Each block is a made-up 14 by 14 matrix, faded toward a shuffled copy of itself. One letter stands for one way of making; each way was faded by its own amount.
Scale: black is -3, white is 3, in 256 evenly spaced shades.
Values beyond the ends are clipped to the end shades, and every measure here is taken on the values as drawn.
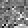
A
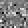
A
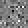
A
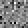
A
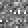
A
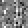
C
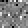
A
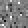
C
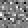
A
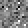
C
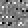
A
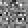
A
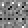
A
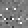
A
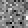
C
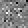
C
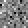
C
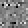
A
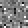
A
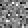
C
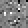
C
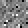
C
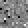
C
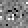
A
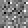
C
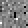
C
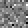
C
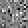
C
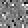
C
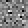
C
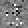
C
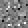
C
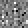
C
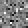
C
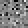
A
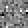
A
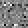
A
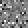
C
